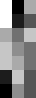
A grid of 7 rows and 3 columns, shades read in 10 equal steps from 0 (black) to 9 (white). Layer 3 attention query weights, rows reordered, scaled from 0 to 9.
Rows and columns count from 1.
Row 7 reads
0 5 3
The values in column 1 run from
0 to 9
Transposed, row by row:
9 9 6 7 7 1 0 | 0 1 4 5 6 7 5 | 6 3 7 4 4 3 3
